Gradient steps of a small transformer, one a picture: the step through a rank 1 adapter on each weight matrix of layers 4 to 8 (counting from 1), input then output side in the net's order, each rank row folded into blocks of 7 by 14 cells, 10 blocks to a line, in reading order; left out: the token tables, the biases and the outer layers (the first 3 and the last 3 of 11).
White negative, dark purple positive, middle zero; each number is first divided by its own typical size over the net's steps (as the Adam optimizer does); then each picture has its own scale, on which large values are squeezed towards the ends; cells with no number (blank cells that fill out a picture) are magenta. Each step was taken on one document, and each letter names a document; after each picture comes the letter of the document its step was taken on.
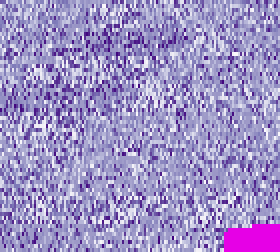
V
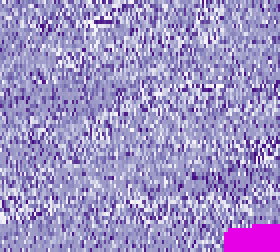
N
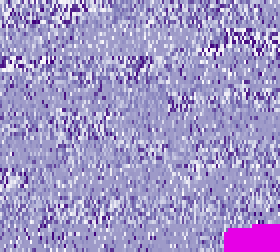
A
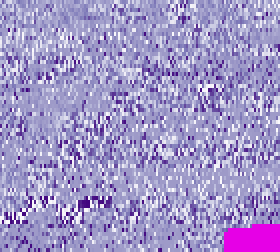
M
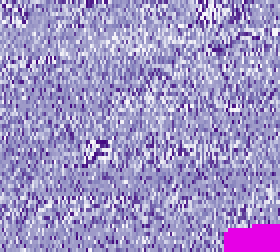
N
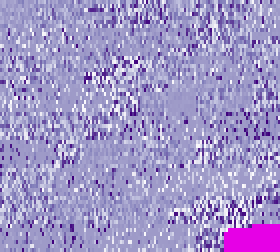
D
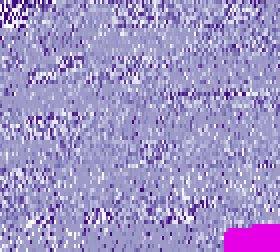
A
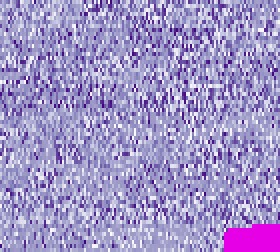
N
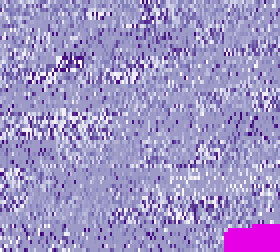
A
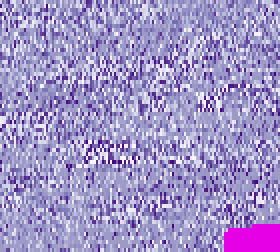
V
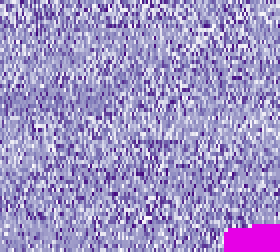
V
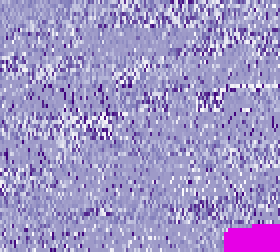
A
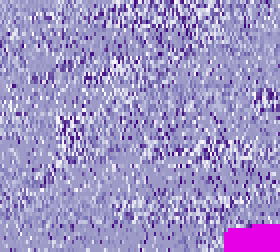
D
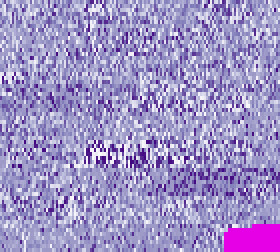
N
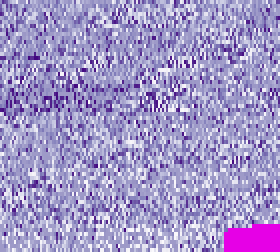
V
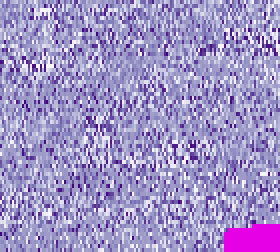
V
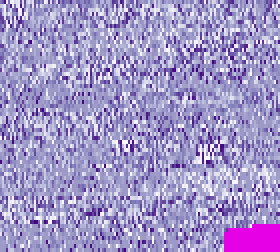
V
